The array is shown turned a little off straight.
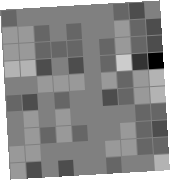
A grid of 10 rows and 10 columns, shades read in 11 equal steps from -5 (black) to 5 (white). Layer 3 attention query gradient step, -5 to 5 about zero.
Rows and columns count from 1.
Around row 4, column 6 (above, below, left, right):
0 0 -2 -1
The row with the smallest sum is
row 4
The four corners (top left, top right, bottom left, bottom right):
-1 0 1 2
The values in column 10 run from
-5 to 2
